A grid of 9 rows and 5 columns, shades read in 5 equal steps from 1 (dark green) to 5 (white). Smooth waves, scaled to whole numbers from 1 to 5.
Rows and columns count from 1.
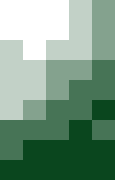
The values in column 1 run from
1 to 5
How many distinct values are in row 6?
4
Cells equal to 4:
10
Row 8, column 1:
2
